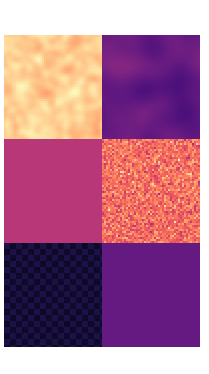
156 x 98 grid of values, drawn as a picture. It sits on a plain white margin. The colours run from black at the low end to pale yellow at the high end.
The table splits into 3 rows of 2 panels. Panel 1,1: very high, blotchy, faint in contrast. Panel 1,2: low, smooth, faint in contrast. Panel 2,1: middling, flat. Panel 2,2: high, fine-grained. Panel 3,1: very low, checkered, faint in contrast. Panel 3,2: low, flat.
